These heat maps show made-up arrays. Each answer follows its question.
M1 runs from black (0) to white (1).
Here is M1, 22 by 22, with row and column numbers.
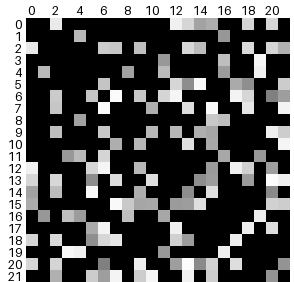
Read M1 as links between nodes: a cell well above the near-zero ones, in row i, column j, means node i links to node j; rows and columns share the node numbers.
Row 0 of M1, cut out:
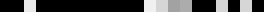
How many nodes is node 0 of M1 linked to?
7
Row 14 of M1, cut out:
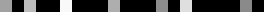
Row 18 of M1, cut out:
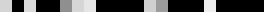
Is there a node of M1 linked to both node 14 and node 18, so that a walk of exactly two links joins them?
yes
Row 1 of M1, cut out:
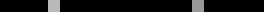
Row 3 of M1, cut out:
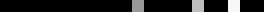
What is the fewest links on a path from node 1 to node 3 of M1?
2
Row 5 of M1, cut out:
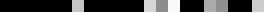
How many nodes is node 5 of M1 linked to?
7
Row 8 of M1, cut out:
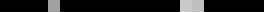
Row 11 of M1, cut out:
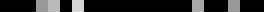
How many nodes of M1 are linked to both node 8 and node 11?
2
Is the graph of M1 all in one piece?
yes
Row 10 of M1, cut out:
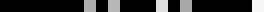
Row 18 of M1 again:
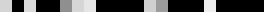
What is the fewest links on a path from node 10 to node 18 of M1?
2
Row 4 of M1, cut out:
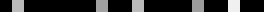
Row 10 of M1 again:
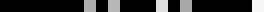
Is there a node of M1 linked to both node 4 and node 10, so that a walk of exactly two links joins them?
no
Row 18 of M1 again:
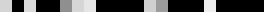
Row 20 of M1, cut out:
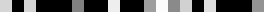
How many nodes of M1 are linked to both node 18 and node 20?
6
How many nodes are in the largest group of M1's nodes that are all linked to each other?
5
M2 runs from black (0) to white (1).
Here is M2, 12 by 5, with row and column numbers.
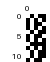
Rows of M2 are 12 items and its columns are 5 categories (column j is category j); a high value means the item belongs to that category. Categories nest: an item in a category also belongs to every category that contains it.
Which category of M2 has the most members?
1
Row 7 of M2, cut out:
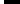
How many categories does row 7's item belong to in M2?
1
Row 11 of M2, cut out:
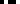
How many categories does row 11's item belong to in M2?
2
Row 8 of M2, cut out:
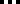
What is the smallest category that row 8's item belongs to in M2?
3
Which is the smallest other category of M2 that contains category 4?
1
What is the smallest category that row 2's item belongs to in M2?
4
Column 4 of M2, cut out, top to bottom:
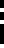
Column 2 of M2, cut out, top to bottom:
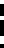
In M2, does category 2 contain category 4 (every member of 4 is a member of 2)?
no
